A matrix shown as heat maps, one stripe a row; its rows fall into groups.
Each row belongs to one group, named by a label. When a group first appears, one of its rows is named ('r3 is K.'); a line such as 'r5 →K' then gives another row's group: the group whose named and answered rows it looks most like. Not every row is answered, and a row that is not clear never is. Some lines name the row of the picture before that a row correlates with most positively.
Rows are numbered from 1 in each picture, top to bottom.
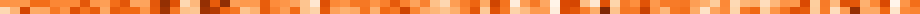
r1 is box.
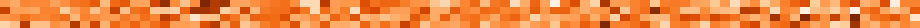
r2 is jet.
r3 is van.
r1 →box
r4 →box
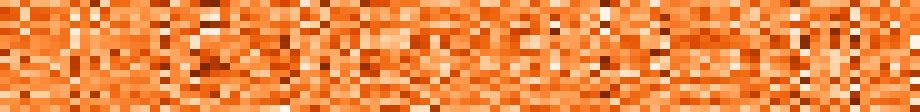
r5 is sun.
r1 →box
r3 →sun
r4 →box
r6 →van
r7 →van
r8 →jet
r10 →box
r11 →jet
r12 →van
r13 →jet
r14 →box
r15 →van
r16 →jet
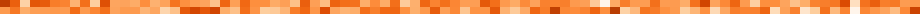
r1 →sun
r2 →jet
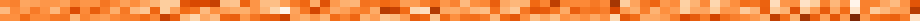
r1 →jet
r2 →jet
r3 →van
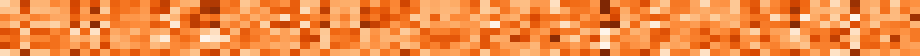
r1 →box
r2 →box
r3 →jet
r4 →box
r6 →sun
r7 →sun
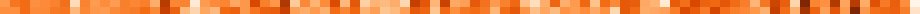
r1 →van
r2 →van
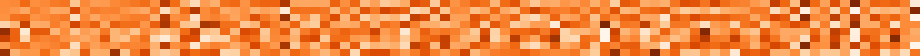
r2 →jet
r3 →van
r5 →sun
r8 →jet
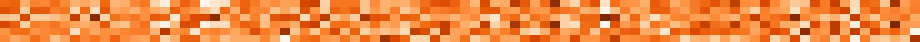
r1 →sun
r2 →sun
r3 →box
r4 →sun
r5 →van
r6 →jet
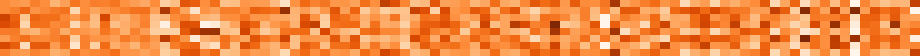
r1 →jet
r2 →van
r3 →sun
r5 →jet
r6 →van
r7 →sun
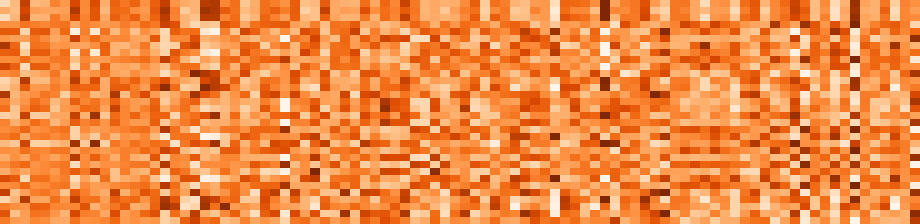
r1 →box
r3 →box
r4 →van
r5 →sun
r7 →sun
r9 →van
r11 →jet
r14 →jet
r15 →jet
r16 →jet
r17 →box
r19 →van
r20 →sun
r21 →box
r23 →jet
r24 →van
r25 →jet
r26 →sun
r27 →van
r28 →jet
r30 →box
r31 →jet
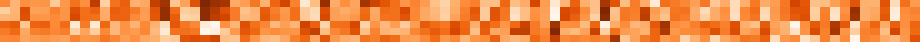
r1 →box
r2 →box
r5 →sun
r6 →jet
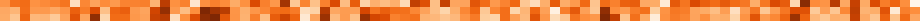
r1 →van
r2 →box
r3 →box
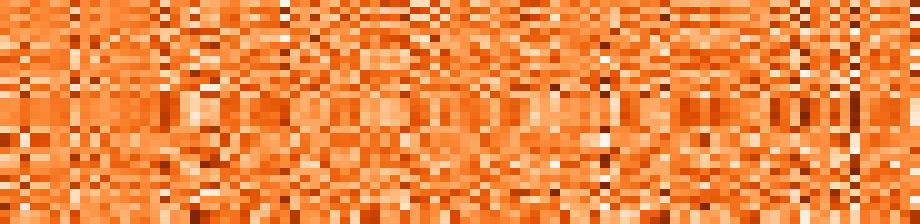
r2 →van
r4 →van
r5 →jet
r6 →jet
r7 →box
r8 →van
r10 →van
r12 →box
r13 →sun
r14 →box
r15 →van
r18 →van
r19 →box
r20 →sun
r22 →jet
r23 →box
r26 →sun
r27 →box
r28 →sun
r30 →sun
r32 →jet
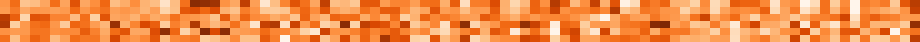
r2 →jet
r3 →sun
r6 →jet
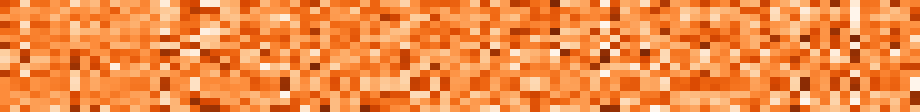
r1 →sun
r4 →sun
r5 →sun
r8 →box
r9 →box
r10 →jet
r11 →sun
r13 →van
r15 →jet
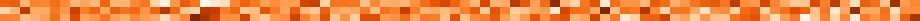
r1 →sun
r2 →box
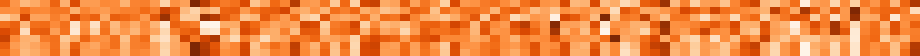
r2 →van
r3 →box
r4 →sun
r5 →sun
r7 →jet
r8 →jet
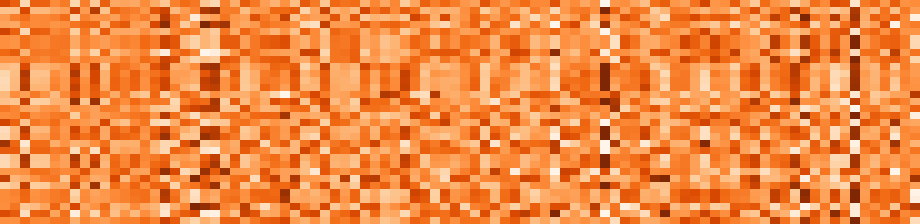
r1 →sun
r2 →box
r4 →box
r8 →sun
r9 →van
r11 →box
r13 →box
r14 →jet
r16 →jet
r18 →sun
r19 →box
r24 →box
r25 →box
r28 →van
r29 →van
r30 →jet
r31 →sun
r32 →van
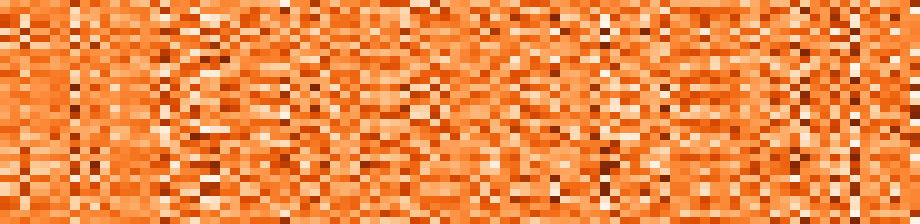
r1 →jet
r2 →van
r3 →sun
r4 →sun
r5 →box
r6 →sun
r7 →box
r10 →jet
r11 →sun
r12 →van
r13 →jet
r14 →van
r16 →jet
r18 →van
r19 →sun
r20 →jet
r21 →jet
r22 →box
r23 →van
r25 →box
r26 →sun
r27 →box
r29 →sun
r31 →jet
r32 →van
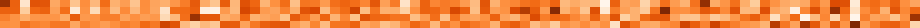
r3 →jet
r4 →van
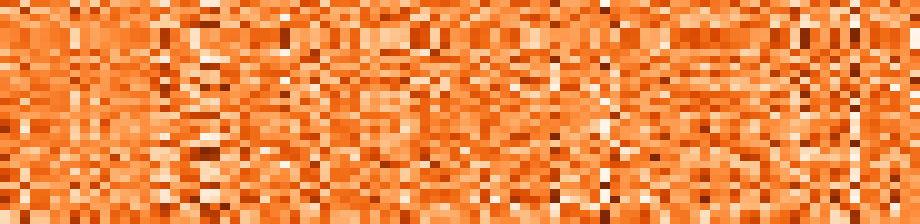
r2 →box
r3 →jet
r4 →jet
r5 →van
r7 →van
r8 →jet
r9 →sun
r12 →jet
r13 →box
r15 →sun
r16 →van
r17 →jet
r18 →sun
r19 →sun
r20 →sun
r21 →van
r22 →jet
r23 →jet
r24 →jet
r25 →sun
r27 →box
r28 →sun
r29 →sun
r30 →box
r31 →box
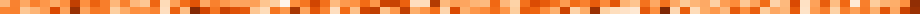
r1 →jet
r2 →jet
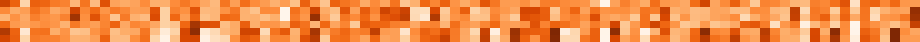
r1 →sun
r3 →jet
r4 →jet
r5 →sun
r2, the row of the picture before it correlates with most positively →1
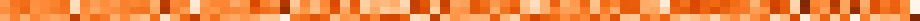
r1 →van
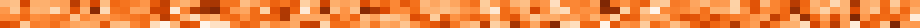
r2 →box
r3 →van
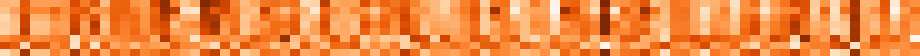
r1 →box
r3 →box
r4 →box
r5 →box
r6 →van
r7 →sun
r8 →box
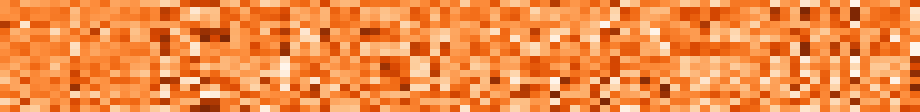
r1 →jet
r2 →van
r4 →sun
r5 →box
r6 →box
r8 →van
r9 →jet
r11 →jet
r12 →box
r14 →sun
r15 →box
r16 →jet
